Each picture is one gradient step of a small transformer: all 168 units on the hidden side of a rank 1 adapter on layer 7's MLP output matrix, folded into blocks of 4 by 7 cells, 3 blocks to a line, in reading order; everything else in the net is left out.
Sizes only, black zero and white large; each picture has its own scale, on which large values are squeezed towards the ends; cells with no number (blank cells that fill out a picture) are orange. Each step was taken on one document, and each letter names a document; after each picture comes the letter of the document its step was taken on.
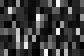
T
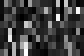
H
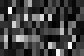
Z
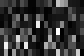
T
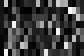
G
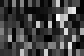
H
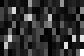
Z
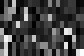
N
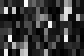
H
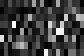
G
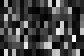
T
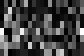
N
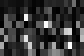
N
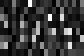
N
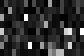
N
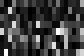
T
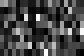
N
